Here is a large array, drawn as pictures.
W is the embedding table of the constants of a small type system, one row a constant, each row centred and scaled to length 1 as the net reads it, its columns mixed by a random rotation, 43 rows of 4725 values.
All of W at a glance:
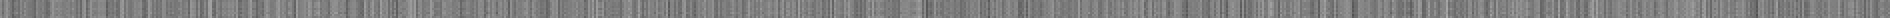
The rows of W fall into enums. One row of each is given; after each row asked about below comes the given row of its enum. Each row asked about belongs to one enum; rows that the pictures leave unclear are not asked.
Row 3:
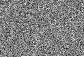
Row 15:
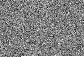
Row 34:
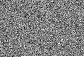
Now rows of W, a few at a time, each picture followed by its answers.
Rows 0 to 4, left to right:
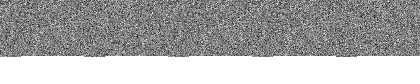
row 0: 3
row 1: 15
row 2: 3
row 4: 34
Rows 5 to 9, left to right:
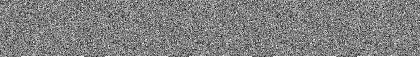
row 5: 3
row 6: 34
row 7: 15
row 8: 34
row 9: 15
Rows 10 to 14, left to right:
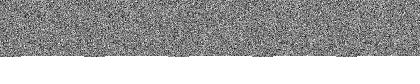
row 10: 34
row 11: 34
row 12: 3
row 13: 15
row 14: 15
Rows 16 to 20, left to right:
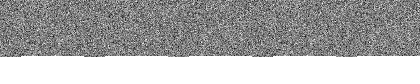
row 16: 15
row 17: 34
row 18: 3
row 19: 15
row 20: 3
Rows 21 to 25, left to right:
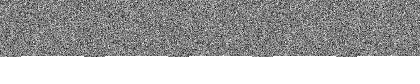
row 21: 3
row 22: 34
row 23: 15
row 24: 3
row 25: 15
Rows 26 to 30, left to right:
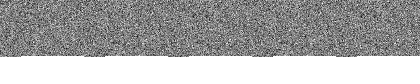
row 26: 3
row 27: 15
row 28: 34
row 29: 15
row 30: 34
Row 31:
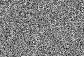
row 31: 3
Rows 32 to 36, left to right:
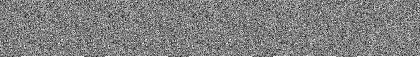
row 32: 34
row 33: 34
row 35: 15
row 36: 3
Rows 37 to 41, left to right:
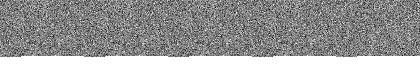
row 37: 15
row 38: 15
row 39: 15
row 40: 15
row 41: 3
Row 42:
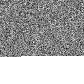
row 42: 3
